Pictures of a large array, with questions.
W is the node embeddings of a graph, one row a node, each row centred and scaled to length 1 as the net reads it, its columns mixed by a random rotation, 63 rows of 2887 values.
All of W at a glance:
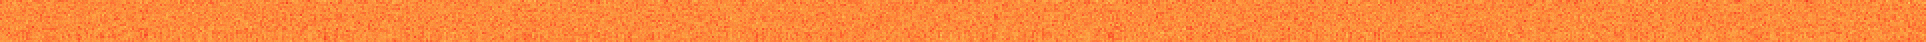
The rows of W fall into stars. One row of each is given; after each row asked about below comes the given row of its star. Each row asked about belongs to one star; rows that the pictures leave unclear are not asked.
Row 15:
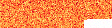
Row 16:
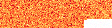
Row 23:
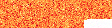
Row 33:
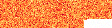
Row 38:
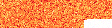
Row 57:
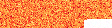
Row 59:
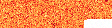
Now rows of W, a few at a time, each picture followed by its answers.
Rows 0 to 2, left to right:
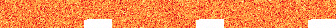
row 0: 23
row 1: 33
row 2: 23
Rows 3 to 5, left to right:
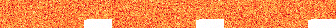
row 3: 16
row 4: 23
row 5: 23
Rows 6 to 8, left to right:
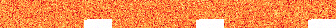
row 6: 15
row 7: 57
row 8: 38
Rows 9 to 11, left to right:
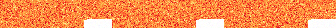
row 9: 23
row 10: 38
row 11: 59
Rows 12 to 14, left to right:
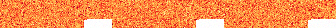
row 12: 57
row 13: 38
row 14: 59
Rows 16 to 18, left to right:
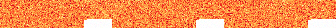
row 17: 38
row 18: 59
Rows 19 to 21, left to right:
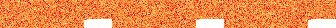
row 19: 23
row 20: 33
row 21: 57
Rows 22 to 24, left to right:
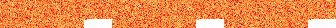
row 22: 15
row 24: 57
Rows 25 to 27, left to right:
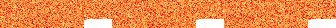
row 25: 23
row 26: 59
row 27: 57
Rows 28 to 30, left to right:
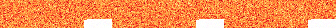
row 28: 23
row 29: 59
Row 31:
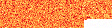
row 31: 16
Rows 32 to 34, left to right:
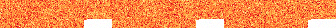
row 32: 57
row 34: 57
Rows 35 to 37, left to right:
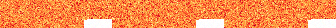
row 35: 15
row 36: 15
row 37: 33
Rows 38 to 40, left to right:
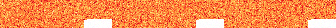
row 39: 57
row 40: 15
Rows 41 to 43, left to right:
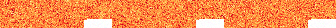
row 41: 59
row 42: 57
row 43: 59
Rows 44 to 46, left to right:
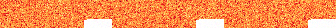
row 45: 38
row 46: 59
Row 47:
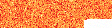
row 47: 33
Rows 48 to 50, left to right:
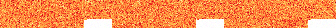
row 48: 16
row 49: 15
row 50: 16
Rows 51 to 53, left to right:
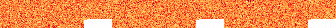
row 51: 15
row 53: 16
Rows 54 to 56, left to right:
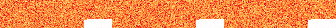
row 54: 59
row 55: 16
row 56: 16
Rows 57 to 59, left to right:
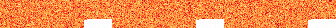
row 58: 15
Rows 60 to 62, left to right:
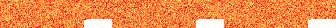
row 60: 38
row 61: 59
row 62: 15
